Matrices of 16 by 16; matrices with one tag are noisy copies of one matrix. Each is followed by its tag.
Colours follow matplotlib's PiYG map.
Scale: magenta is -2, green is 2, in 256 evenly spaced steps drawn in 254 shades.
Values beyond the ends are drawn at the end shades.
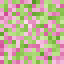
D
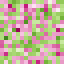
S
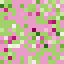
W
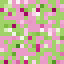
W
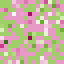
W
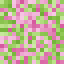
W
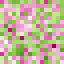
S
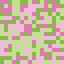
S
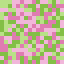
W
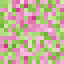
W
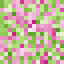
W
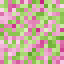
D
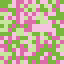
W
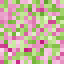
D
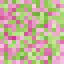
D
